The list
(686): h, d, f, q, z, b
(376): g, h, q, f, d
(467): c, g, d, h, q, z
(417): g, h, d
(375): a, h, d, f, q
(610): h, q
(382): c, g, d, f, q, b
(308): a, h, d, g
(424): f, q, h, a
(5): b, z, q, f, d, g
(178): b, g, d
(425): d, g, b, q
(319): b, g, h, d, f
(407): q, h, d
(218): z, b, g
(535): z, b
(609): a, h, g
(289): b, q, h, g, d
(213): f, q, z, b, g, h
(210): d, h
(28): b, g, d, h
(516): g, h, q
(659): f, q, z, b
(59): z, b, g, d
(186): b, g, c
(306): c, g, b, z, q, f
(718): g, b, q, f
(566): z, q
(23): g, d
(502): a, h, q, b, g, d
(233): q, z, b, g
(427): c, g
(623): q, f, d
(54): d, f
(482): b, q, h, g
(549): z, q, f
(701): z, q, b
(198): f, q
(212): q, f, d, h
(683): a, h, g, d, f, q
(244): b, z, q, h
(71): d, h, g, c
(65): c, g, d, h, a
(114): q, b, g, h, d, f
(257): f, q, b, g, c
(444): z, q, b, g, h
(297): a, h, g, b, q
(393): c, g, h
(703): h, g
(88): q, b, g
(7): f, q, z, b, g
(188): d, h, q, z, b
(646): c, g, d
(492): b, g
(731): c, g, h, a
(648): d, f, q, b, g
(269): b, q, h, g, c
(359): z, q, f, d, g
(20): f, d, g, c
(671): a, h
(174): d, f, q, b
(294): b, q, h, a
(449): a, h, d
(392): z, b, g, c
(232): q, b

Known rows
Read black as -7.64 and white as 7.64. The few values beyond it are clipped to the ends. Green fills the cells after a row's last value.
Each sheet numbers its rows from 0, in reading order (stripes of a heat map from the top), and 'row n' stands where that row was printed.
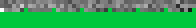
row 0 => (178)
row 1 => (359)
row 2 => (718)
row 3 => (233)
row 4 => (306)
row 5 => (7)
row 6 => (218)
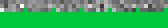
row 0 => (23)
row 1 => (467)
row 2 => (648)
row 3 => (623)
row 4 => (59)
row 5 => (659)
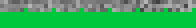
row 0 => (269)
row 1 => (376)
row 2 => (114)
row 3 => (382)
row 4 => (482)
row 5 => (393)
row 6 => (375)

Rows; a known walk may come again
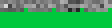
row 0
(659)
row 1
(5)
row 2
(392)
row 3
(683)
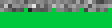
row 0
(701)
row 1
(549)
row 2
(244)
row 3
(393)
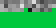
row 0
(417)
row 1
(731)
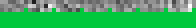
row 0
(294)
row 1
(54)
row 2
(59)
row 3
(114)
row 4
(319)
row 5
(188)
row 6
(210)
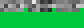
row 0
(308)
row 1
(427)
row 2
(20)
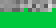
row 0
(467)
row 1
(449)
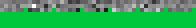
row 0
(382)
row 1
(198)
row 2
(186)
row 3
(218)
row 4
(28)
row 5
(703)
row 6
(213)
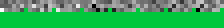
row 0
(178)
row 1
(623)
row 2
(23)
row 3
(535)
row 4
(424)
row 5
(718)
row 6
(609)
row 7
(671)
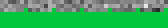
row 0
(516)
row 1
(375)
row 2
(297)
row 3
(71)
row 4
(359)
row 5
(566)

